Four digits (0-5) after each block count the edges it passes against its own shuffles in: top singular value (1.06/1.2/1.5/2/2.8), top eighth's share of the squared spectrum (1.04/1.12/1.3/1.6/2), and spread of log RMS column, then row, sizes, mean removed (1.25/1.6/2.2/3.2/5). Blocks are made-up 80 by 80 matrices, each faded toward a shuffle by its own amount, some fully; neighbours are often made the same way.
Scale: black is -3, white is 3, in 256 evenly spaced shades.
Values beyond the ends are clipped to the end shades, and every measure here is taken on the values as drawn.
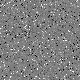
0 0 0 0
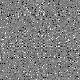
4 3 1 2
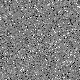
2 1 0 0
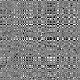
5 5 4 4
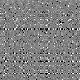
5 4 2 3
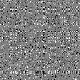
4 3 2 2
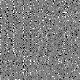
4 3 2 1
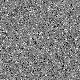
0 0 0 1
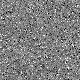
0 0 0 0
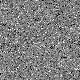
0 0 0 0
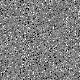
1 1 2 0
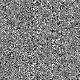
1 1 2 0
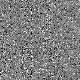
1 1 2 0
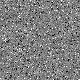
0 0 0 0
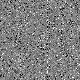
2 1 2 0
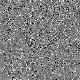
3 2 1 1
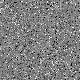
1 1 0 0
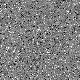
2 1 0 0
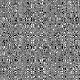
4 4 3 3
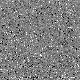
1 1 0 1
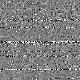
2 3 0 4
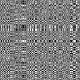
5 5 4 4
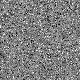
2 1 0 0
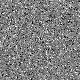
0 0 0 0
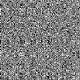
4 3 2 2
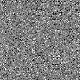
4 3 1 1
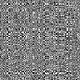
5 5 3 3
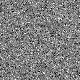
2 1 0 0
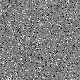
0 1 0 0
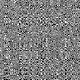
4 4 3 3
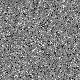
0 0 0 0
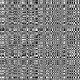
5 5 4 4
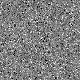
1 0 0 0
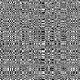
5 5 4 4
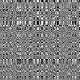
5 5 4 4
